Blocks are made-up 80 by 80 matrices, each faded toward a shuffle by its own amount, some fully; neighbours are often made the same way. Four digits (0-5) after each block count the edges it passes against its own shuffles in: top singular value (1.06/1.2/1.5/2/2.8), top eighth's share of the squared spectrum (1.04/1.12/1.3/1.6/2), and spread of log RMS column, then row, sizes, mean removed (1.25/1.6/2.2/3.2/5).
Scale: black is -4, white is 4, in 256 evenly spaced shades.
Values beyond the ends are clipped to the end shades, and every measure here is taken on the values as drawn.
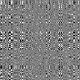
5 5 4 3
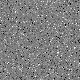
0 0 0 0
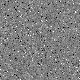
0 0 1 0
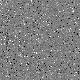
0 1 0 0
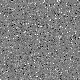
0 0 0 0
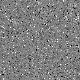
1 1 1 0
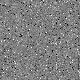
0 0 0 0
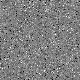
1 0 1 0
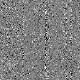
1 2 3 0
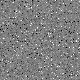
0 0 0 0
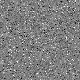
2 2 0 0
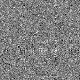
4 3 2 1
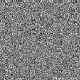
4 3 2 2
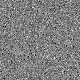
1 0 0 0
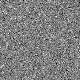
1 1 0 0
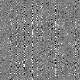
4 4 3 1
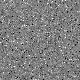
1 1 0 0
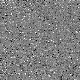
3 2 1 1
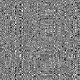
4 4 3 2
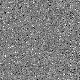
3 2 1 0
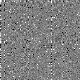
4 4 2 1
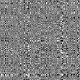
4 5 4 3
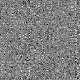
3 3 2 1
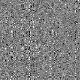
4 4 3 1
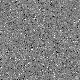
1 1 0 0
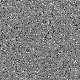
2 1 0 0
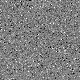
1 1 0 0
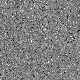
2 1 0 0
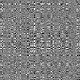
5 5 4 3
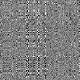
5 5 3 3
